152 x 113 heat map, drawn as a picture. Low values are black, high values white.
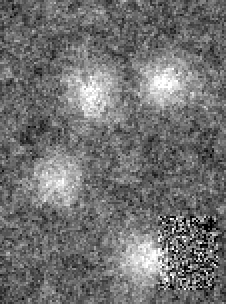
Odd rows or columns: none. Bumps: four. Odd patch: rougher, in the bottom right. Grain: blotchy. Mirror symmetry: none. Roughest part: bottom right.
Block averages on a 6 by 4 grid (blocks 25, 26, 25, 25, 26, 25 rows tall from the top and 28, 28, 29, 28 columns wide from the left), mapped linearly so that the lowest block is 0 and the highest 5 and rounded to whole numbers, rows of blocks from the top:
0100 / 0543 / 0311 / 3300 / 1130 / 0050
